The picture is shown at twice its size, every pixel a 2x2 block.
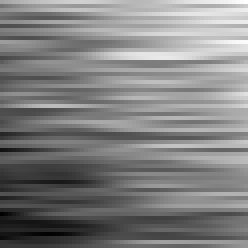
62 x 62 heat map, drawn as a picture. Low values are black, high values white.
The ninth with the lowest average is the bottom left. The field climbs toward the top right. The grain runs across in streaks. The values follow a bell shape.
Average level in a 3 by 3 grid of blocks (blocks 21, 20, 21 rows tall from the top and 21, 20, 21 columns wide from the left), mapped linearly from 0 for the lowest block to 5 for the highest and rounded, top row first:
3 4 5
2 3 4
0 1 2
